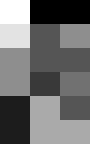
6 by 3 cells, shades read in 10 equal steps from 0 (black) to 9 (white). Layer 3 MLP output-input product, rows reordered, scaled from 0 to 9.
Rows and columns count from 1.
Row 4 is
5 2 4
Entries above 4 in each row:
1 2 1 1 1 2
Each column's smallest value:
1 0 0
